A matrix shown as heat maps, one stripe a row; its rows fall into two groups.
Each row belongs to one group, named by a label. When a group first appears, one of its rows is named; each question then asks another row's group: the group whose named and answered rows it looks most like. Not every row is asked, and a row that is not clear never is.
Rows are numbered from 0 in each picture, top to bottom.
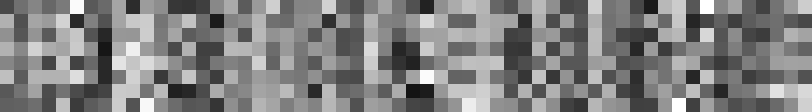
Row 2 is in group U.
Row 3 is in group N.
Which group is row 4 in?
U
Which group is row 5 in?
N
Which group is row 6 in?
U
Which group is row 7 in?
U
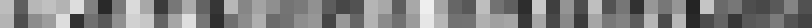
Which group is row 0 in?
N
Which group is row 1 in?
N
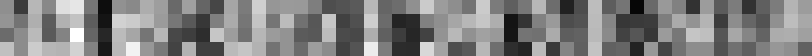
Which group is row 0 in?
N
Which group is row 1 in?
U
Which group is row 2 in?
U
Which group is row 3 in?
N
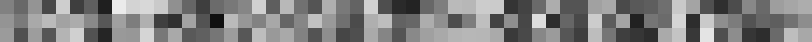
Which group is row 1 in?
N
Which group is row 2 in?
U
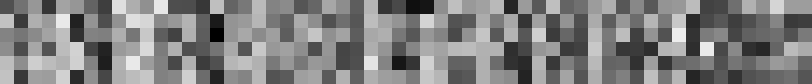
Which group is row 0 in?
U
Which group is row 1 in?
N
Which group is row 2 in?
N
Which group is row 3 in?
U
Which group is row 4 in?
N
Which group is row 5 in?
N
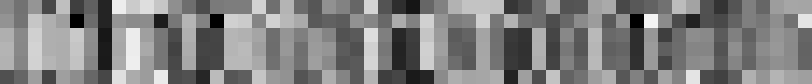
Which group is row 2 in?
N
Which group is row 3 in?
N
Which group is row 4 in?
N
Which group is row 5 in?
U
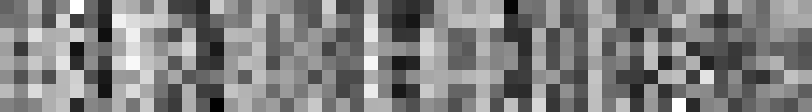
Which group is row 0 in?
U
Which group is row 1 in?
U
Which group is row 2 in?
N
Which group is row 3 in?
N
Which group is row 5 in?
U
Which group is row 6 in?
N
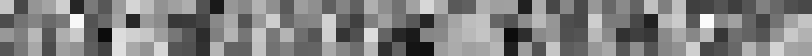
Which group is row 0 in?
N
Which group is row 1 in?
U
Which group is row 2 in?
U
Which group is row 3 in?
U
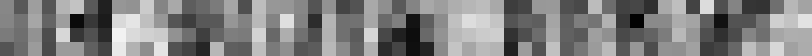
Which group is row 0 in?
U
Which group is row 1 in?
U
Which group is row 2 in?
U
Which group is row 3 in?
U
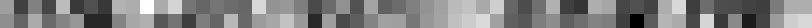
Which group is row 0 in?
U
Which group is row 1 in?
U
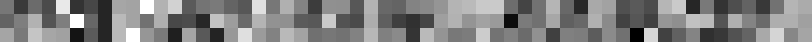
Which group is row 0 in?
U
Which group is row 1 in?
U
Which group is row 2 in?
N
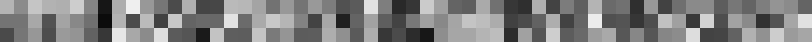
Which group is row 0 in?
N
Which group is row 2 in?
U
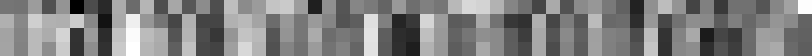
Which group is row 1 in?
N
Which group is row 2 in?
N
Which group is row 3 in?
N
